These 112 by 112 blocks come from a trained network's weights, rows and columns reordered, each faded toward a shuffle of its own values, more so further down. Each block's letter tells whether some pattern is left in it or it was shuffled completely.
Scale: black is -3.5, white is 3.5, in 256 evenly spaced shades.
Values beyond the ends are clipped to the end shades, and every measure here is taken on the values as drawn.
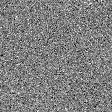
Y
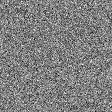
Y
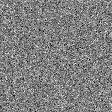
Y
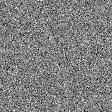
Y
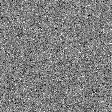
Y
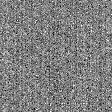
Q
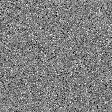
Y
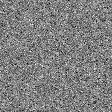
Y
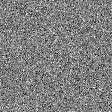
Y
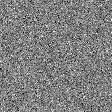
Y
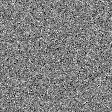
Y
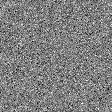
Y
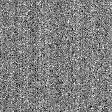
Q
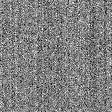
Q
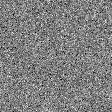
Y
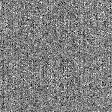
Q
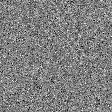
Y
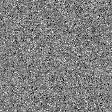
Q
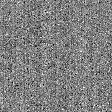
Q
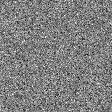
Y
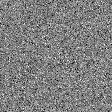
Y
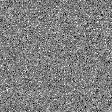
Q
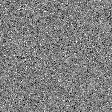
Y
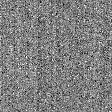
Q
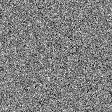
Y
